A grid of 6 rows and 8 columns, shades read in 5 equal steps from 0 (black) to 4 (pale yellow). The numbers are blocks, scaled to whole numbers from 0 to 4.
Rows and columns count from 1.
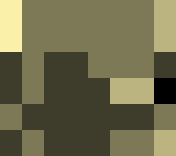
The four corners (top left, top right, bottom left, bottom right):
4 3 1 3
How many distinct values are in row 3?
2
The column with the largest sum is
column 1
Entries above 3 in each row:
1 1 0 0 0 0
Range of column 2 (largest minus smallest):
1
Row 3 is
1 2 1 1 2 2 2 1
